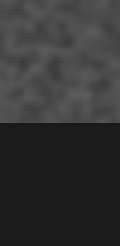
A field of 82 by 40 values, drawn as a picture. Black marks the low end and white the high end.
The table splits into 2 rows of 1 panel. Panel 1,1: low, blotchy, faint in contrast. Panel 2,1: very low, flat.
